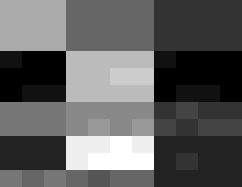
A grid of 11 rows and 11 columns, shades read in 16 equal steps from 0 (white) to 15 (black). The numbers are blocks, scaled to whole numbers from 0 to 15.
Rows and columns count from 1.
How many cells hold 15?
15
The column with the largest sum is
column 11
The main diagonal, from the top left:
5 5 5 4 4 4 7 11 13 13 13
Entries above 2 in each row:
11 11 11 11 11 11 11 11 7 7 11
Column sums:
109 110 109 64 63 61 61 142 141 142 143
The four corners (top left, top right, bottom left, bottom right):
5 12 8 13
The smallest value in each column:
5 5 5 1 0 0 0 11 11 11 11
